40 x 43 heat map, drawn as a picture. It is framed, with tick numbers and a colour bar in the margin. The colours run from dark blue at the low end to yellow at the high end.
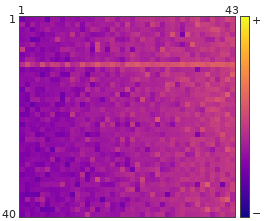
Odd lines: row 10. Histogram: bell-shaped. Slope: up to the right. Stripes: none.
